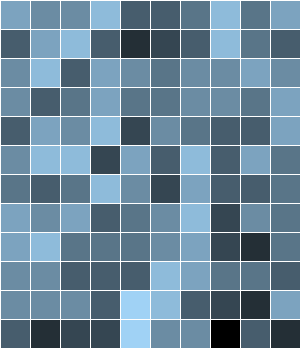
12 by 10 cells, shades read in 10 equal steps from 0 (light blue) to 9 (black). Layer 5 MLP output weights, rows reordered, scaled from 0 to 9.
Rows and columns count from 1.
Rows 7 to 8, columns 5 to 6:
3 6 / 4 3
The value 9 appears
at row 12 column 8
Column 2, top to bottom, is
3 2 1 5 2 1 5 3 1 3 3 7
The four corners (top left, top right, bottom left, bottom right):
2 2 5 7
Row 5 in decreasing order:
6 5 5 5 4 3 3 2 2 1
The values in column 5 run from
0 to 7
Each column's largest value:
5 7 6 6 7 6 5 9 7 7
